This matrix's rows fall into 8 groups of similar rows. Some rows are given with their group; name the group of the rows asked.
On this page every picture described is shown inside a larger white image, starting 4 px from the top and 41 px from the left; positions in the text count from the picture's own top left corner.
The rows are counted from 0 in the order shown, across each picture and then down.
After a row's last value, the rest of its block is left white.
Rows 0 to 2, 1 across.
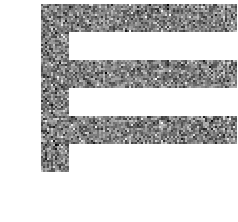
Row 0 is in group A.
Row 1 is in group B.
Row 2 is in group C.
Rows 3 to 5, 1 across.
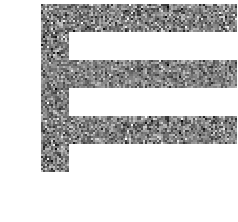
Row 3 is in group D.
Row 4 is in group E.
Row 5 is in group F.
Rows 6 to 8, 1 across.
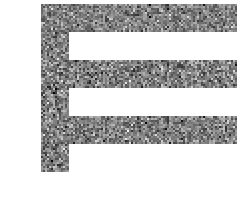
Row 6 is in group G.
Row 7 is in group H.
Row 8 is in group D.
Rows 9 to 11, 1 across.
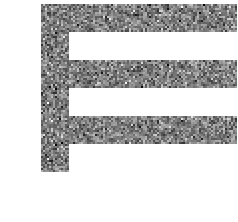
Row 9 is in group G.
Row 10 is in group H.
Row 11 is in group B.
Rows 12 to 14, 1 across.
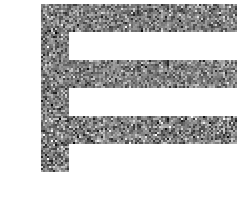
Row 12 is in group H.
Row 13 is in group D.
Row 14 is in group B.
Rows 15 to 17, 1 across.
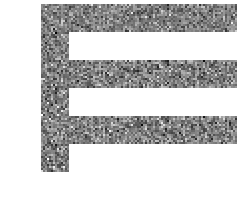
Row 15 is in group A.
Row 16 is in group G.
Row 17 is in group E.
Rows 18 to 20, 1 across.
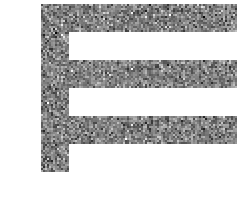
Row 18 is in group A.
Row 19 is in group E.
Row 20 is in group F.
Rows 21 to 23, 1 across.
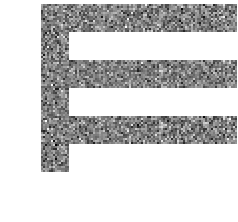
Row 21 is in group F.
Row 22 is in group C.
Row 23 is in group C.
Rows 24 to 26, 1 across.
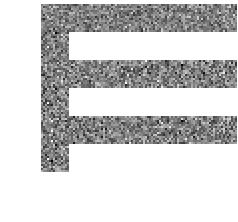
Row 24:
H
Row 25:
F
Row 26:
B
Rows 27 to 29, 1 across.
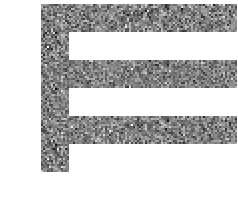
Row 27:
F
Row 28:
A
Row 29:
E
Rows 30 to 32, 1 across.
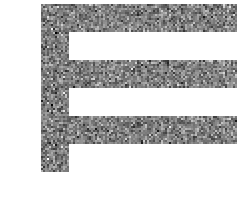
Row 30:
C
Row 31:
D
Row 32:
H
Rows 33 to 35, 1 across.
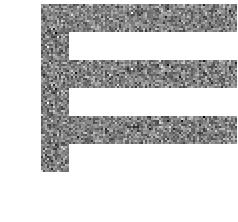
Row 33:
E
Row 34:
E
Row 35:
G
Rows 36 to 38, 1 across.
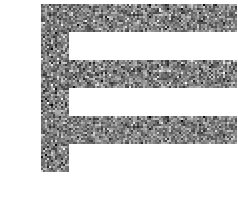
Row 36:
G
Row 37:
B
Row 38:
G
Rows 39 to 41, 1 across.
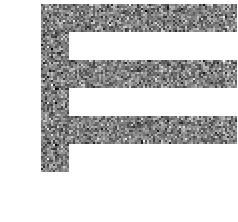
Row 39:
D
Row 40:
C
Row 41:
H
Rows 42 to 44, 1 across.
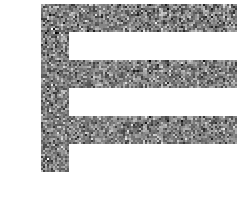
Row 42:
C
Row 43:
G
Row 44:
F
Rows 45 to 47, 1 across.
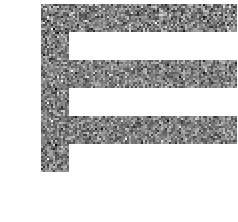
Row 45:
C
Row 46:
E
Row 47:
H
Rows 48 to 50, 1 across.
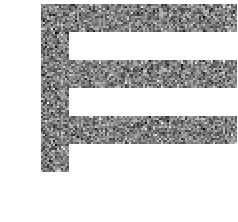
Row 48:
C
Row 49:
F
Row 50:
A
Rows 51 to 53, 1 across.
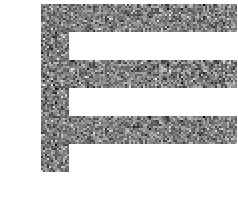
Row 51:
G
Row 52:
C
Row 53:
G
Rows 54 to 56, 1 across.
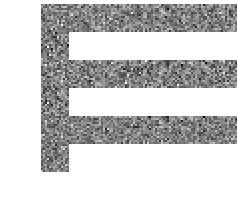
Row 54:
E
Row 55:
F
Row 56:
G
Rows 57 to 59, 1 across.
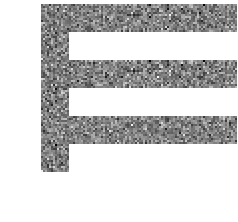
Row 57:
G
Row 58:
G
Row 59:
E
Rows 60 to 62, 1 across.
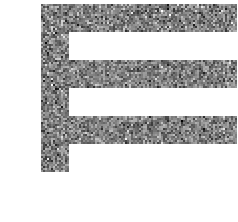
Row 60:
A
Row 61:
C
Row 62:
F
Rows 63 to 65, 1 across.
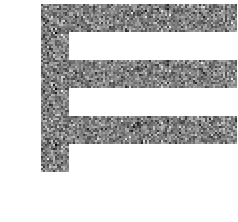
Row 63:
A
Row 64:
A
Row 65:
H
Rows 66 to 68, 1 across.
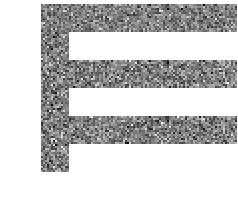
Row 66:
G
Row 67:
D
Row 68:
A
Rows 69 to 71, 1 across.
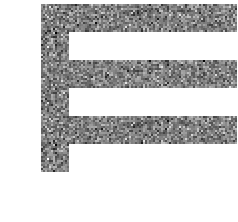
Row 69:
H
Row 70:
G
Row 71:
H
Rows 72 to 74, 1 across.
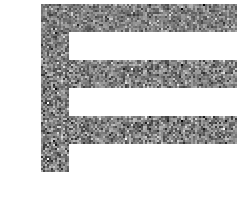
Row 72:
G
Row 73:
F
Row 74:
F
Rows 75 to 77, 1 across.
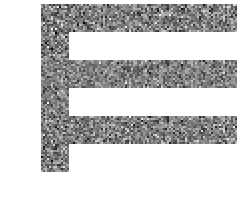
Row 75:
B
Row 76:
F
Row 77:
D
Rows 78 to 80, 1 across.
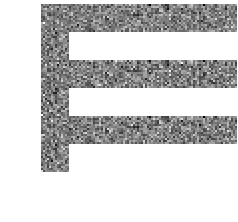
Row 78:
G
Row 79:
G
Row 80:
G
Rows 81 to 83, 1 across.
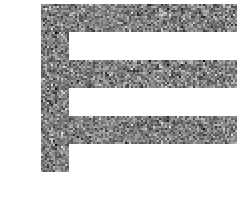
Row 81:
C
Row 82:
G
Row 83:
A
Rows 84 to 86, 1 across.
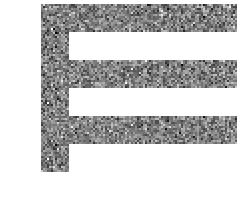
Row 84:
C
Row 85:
F
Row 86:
E
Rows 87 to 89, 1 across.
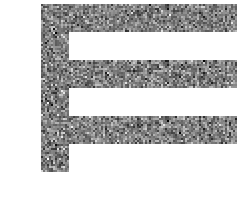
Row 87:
A
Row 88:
G
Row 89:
E
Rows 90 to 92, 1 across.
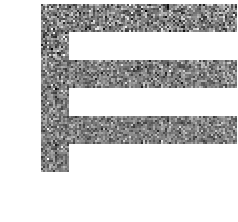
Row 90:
D
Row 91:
H
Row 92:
H
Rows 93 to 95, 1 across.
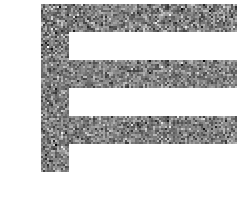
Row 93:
B
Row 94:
G
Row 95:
A
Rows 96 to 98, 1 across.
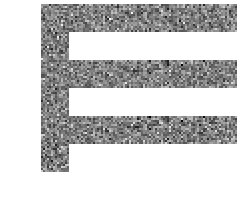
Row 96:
E
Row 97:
G
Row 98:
G
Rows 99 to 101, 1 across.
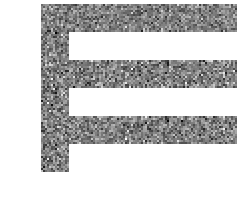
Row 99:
H
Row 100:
D
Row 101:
F
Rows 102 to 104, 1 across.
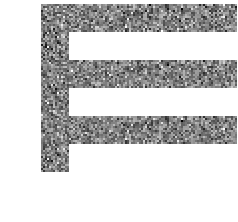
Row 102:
F
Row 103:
E
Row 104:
F
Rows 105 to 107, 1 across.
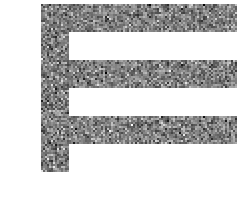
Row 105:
G
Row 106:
B
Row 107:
E
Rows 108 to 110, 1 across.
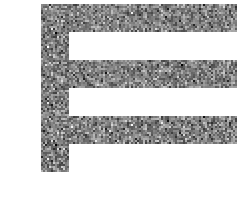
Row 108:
E
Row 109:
B
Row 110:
E
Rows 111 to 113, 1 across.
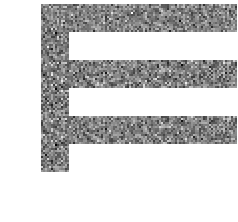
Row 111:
E
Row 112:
B
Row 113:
B
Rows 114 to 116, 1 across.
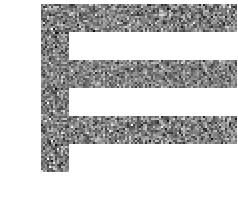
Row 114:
C
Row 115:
E
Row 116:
E
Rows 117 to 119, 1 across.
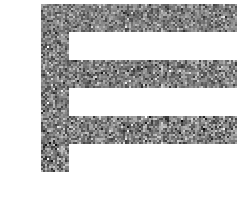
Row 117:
F
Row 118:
H
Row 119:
F
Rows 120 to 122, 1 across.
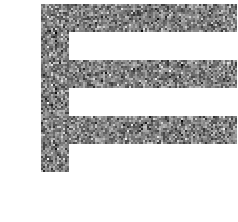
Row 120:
H
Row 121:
B
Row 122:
F
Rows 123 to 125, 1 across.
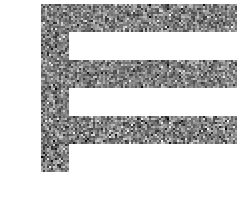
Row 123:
G
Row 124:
H
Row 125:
D
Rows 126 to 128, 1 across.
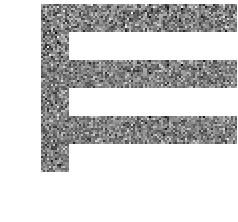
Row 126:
F
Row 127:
G
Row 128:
D
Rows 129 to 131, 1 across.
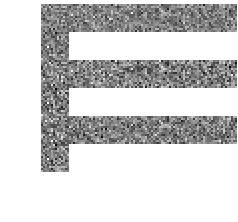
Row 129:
E
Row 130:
E
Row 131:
B
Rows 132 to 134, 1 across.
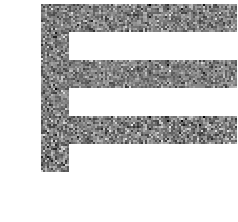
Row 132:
G
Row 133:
A
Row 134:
G
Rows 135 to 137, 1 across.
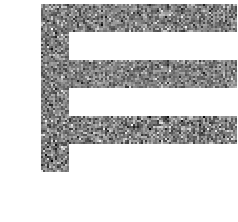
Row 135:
B
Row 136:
A
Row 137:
G
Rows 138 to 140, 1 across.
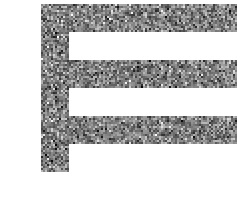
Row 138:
E
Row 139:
H
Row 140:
B
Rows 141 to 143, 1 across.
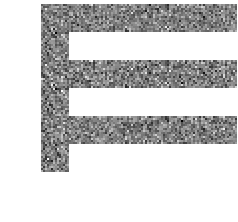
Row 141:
A
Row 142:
A
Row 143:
F
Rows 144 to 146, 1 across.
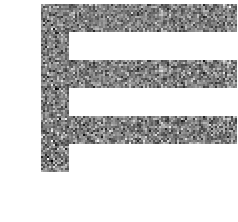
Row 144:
C
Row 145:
C
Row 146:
B
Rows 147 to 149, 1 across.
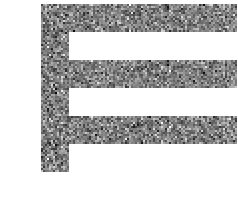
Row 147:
D
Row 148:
A
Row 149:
H
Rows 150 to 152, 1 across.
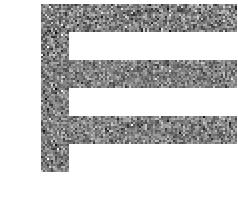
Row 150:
H
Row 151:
A
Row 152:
E
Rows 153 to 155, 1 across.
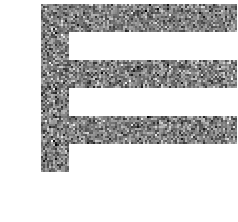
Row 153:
A
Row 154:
H
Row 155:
C
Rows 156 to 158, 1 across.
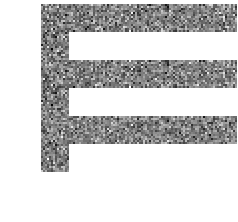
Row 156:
D
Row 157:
D
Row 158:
E
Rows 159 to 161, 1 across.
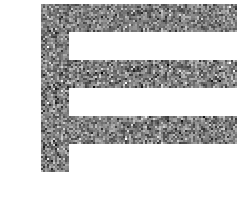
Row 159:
H
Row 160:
H
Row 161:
F
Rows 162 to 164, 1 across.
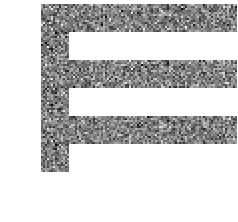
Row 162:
B
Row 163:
D
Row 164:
C
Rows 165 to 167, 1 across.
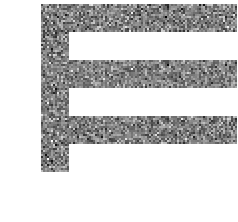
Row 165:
D
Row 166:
E
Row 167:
B
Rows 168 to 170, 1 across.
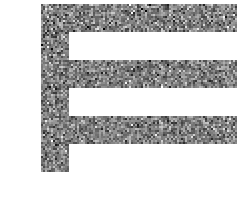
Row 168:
D
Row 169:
H
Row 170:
C
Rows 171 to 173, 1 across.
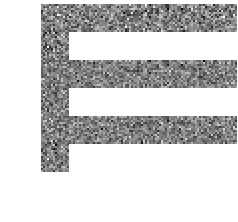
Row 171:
F
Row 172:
G
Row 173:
H
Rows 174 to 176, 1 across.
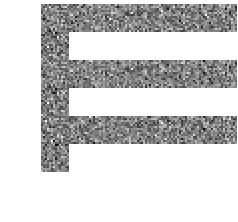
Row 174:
E
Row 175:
E
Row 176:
C
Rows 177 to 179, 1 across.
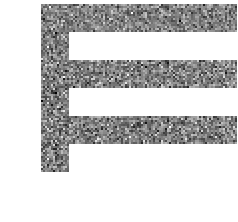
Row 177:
E
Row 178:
D
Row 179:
H
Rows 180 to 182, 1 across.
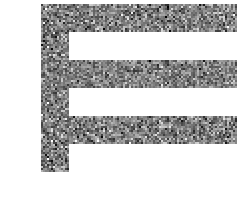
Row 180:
D
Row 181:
G
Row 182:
B
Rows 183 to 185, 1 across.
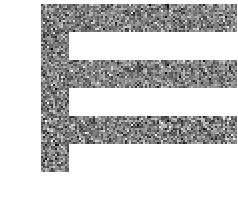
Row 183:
D
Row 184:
E
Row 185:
C
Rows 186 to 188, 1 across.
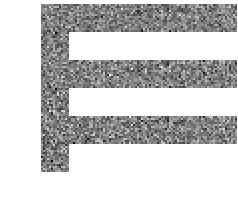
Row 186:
H
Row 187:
E
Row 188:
D
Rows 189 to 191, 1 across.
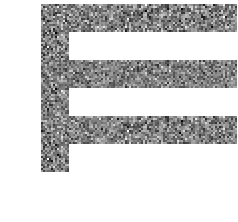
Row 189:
F
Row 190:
A
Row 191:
F
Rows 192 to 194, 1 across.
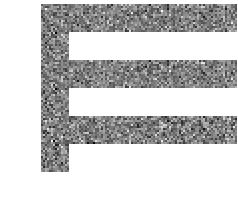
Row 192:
A
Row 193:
A
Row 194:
C
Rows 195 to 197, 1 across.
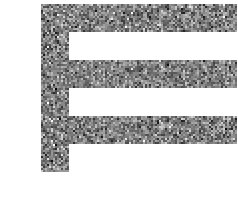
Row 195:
F
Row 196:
E
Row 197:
B
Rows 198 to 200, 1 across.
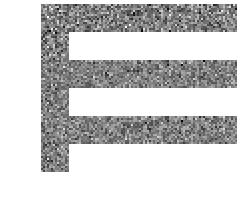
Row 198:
H
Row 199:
G
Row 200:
F
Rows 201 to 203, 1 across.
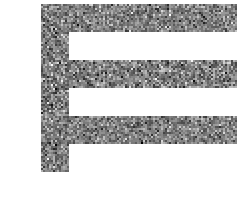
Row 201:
A
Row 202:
B
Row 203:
H
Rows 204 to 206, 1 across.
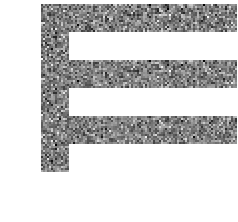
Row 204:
G
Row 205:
G
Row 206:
B
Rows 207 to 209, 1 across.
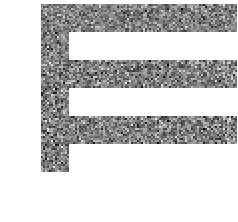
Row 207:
F
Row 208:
H
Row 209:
C
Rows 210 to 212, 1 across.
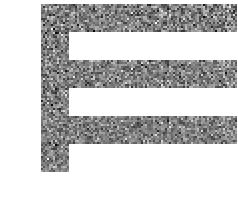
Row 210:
C
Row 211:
D
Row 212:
H
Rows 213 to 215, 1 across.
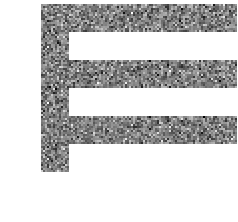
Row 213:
F
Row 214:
H
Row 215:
G
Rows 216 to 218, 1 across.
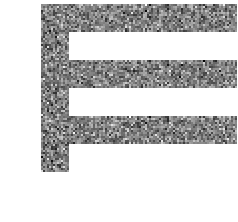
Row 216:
F
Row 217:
G
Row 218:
D
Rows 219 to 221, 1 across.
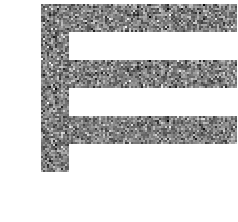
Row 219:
G
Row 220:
H
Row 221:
A
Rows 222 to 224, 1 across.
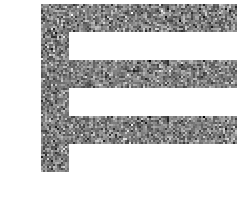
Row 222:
E
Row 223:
G
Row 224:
D
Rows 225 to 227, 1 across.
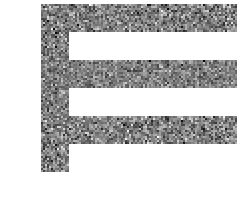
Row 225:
C
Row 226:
G
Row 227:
F
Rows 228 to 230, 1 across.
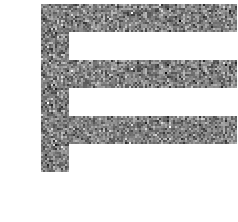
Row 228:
E
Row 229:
E
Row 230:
A
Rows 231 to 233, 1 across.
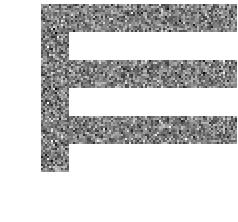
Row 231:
E
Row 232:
F
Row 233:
B
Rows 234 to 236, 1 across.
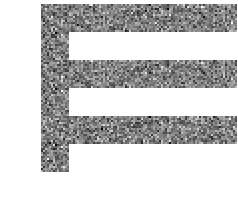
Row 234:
A
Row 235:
A
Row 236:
H
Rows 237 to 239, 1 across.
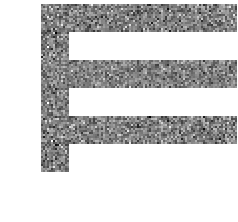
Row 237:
H
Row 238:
E
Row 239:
C
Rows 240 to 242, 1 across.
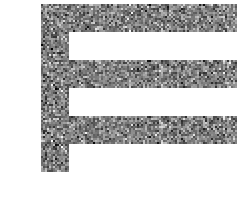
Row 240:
D
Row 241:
C
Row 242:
C
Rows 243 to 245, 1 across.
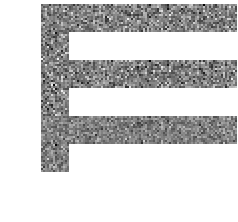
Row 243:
G
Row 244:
A
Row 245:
H
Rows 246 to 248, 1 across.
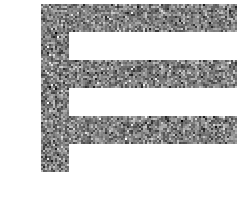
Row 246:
E
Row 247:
H
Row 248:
F
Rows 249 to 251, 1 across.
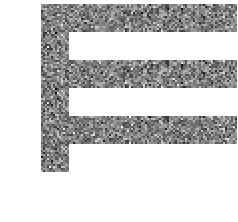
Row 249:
F
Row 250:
F
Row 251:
D
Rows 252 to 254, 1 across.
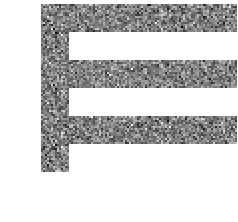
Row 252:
C
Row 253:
E
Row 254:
A
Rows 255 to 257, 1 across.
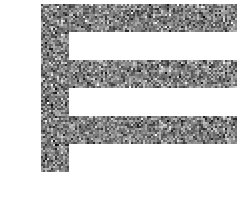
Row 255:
A
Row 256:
B
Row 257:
C
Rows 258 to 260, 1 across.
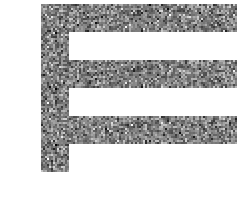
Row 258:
H
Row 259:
H
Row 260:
E
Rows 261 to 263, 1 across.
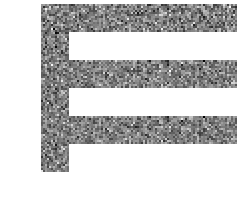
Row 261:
C
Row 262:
G
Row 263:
G
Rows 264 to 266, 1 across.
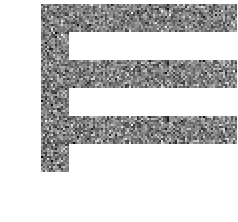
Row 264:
A
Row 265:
D
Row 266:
D
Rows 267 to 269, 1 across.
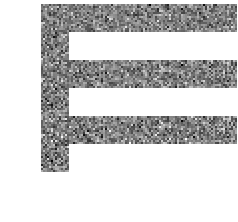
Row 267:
G
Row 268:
B
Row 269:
B
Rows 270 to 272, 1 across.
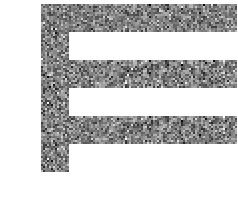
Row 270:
G
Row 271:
F
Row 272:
F
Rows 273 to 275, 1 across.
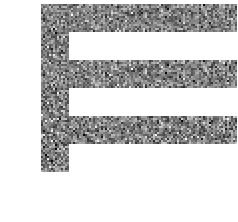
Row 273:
E
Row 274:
E
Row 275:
B
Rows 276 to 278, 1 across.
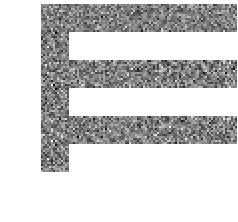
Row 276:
H
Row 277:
C
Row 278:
B
